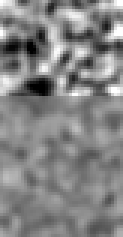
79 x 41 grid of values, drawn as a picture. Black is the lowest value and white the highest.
The bottom part is calmer, past a seam about 40% of the way down. Neither half mirrors the other. On average the colour sits 50% of the way up the scale. The texture is blotchy.
